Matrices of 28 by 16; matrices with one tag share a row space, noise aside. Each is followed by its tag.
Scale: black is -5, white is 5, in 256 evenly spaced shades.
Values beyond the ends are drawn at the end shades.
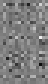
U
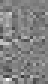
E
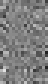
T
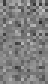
U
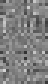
T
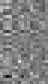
E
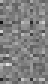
E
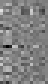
E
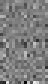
T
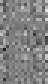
T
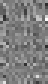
T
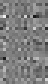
T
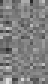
E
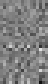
U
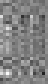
E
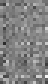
T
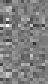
E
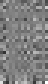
T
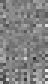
T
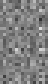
U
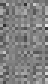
T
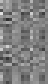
E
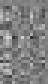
E
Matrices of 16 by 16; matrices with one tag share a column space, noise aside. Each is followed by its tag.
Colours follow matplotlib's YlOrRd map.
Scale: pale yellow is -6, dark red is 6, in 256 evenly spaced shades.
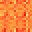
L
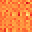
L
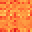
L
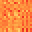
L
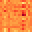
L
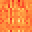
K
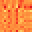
K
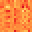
K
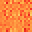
L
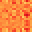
L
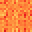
L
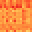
K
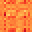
L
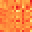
K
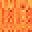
K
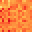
K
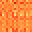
L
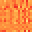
K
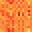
L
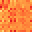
K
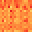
K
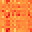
L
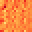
K
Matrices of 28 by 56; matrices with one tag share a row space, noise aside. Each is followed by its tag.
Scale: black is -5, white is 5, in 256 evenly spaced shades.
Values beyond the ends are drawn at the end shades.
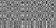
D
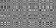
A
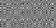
D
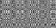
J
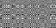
J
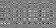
A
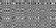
J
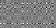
D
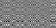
J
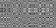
A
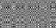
J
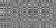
A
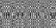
J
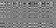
A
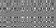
D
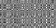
D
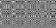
J
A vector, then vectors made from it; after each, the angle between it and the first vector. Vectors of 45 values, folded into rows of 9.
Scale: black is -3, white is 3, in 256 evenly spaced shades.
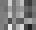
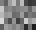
partly aligned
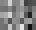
nearly parallel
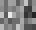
partly aligned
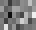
partly opposed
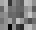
nearly opposite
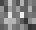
partly aligned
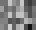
nearly parallel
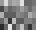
partly aligned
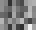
nearly opposite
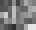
partly opposed
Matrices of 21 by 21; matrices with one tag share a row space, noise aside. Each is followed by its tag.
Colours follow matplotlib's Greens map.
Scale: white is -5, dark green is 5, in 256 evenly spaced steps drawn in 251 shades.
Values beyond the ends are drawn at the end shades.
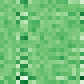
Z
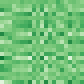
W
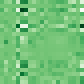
Z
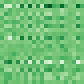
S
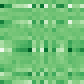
W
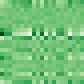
W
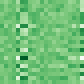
Z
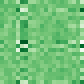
Z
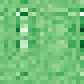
Z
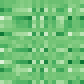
W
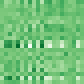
S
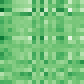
W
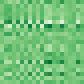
S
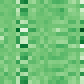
Z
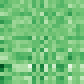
W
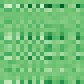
S
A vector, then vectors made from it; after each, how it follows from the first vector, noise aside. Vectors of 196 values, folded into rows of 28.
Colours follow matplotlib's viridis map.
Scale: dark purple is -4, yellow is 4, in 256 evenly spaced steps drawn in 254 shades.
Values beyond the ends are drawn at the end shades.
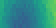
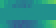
partly zeroed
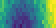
scaled up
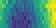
scaled up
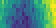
scaled up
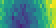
scaled up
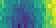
scaled up
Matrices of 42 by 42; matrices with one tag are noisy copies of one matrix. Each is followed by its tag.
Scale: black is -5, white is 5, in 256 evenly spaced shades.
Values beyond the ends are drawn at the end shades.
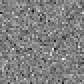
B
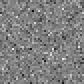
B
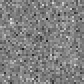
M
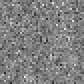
M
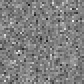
M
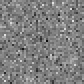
M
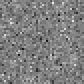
M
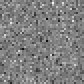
M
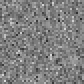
M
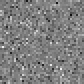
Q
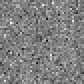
M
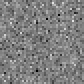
M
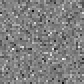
B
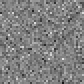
B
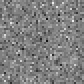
M
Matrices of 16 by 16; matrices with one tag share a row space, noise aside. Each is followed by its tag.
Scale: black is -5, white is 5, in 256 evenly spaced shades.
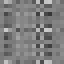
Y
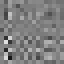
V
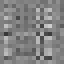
Y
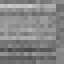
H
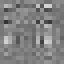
Y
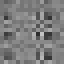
Y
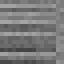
H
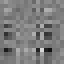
Y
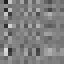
V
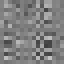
Y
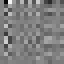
V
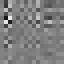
V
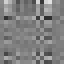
Y
